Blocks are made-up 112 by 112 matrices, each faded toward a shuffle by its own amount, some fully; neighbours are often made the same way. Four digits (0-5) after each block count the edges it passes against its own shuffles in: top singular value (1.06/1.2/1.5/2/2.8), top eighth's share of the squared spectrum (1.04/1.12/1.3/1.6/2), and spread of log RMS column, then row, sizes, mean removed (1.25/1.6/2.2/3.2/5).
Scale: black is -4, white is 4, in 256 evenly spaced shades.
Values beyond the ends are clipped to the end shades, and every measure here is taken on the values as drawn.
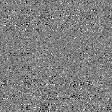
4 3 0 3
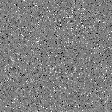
3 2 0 1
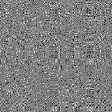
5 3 2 2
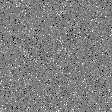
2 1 0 0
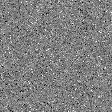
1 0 0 0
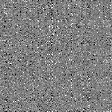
4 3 2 2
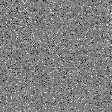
3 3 1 0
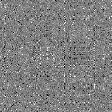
4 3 2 2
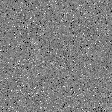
2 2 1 0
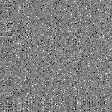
4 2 1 1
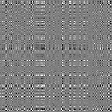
5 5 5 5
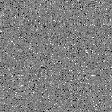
4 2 1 1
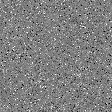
2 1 0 0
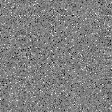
4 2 1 1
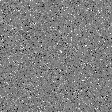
2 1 0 0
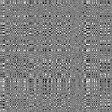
5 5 4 4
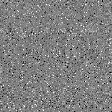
4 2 1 1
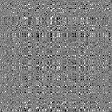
5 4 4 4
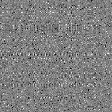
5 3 2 2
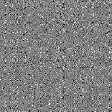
4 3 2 2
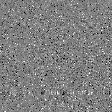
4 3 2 1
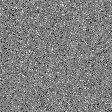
0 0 0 0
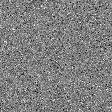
0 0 0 0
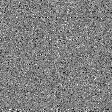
1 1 0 2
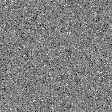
0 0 0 0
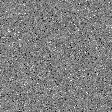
0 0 0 0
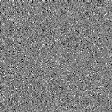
4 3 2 2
